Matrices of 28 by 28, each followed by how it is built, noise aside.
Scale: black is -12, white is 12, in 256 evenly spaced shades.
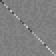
diagonal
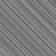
Toeplitz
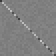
diagonal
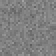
noise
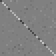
diagonal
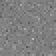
noise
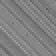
Toeplitz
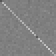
diagonal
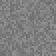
noise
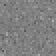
noise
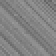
Toeplitz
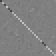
diagonal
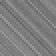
Toeplitz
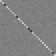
diagonal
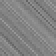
Toeplitz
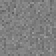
noise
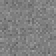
noise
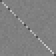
diagonal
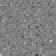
noise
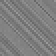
Toeplitz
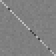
diagonal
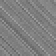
Toeplitz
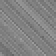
Toeplitz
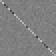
diagonal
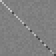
diagonal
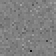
noise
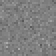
noise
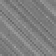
Toeplitz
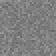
noise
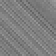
Toeplitz
